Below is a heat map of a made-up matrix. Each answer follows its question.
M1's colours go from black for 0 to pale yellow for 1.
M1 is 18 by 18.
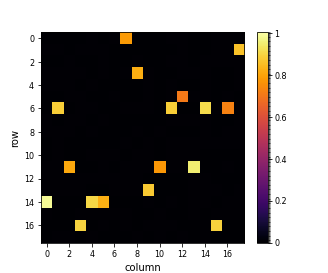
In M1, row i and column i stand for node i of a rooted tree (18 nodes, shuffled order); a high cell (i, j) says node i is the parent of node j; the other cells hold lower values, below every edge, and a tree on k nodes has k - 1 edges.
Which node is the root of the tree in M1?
6
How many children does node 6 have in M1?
4
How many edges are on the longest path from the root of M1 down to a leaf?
3
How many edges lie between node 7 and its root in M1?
3
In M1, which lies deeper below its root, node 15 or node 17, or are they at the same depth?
the same depth
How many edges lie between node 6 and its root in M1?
0
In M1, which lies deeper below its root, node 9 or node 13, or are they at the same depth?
node 9
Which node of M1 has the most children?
6
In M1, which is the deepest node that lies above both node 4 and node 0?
14
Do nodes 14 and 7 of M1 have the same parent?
no
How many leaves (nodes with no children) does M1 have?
9
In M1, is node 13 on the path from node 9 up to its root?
yes
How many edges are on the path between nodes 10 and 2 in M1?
2
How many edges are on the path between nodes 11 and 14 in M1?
2
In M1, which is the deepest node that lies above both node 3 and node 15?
16
